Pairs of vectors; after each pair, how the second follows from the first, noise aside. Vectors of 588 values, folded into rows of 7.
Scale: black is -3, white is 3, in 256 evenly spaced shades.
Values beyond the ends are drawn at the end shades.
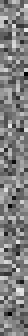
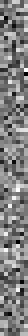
sign-scrambled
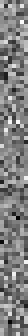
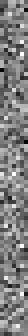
shuffled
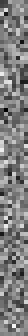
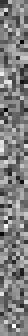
copied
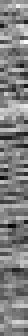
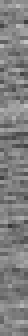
shrunk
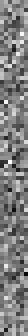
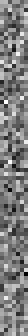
copied
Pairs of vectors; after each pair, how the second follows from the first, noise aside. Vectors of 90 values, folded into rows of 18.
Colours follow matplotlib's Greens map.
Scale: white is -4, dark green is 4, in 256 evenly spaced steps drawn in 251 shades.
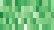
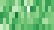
shuffled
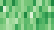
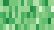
shuffled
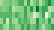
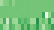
partly zeroed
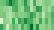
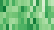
shuffled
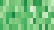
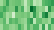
negated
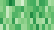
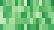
shuffled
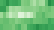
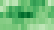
negated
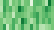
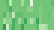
partly zeroed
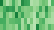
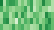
shuffled
